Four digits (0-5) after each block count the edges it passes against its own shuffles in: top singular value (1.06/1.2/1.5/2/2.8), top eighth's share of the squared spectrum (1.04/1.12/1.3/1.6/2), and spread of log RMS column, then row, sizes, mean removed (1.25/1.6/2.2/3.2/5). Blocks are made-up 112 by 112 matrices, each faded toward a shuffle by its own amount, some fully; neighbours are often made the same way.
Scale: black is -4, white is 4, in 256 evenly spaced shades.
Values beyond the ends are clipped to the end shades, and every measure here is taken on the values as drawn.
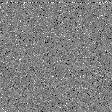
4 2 0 1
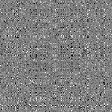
5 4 3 3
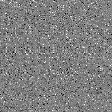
4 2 1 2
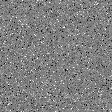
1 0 0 0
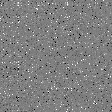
3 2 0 0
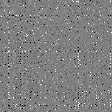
4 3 2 2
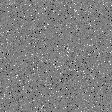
1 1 0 0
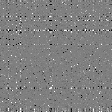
5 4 2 2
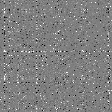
4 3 2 2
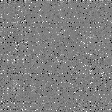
4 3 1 2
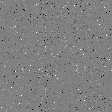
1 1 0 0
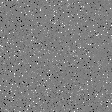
0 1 0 0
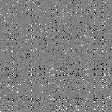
4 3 2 2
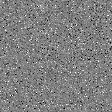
3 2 1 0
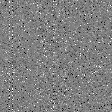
4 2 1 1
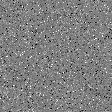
0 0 0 0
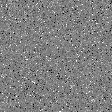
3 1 0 0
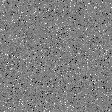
0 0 0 0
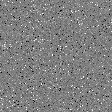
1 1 0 0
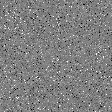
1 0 1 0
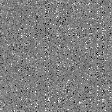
2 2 3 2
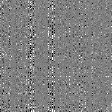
3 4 4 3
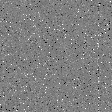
2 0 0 0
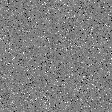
0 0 0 0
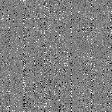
2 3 3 2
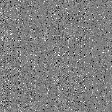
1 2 3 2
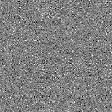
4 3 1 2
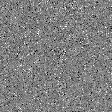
3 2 1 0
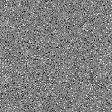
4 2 1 1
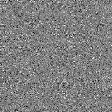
4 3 1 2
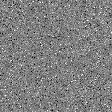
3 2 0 0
